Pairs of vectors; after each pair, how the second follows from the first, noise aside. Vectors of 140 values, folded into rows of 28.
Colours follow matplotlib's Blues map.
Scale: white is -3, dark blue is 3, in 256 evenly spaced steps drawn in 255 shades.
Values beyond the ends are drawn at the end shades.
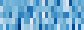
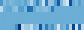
partly zeroed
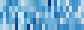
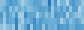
shrunk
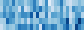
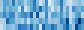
copied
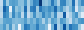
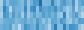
shrunk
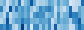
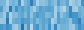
shrunk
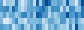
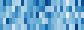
sign-scrambled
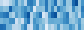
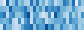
sign-scrambled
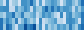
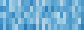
shrunk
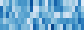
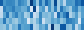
sign-scrambled
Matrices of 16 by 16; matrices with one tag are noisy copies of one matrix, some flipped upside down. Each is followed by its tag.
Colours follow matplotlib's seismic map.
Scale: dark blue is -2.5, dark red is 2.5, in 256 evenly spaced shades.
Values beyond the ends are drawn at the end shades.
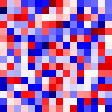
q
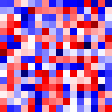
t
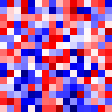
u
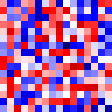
t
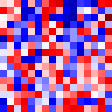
u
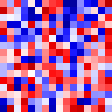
u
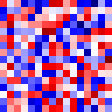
q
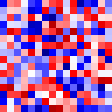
q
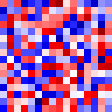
q
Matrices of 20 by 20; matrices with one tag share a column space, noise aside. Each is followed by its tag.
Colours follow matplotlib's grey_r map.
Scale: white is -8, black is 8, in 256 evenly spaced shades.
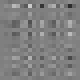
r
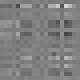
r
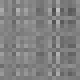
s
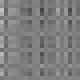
s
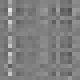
s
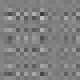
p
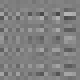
p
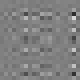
p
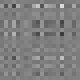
r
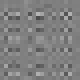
p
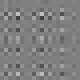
p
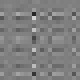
p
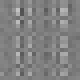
s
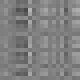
s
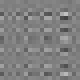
p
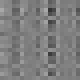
s
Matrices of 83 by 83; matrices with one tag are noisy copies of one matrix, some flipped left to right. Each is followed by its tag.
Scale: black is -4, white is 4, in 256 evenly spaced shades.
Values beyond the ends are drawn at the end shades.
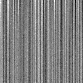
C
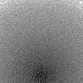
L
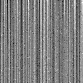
C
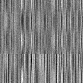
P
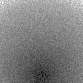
L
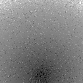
L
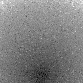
L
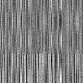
P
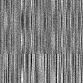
P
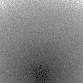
L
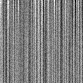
C
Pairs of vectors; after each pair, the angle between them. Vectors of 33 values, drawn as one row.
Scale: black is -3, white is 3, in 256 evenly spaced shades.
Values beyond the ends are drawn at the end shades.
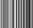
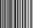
nearly opposite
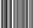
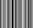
nearly opposite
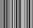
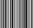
orthogonal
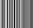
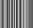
partly aligned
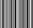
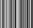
nearly parallel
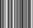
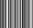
partly aligned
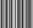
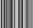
partly aligned
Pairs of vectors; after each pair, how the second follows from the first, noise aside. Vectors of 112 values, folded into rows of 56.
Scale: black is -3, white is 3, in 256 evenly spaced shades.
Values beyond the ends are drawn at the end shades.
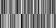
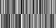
negated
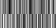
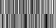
reversed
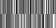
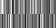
reversed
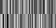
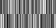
sign-scrambled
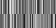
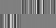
partly zeroed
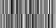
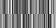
sign-scrambled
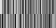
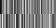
negated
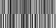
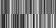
sign-scrambled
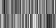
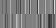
partly zeroed
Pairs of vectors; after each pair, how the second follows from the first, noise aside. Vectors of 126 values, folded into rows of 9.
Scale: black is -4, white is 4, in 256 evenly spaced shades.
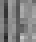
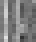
negated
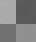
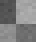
negated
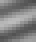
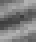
negated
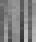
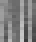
negated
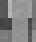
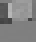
partly zeroed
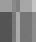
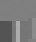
partly zeroed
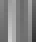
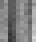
negated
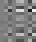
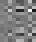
negated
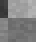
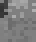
partly zeroed
